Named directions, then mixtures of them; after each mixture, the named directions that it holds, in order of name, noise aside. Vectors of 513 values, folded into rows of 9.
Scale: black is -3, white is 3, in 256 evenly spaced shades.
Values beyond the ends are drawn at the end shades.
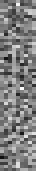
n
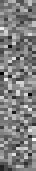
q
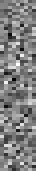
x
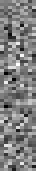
x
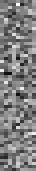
n, x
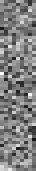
q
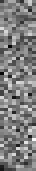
q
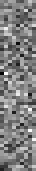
q, x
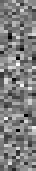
q, x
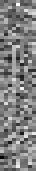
n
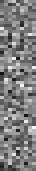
q, x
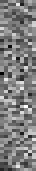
n, q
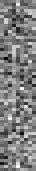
n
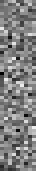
q, x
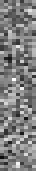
n, x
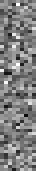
n, x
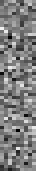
q, x
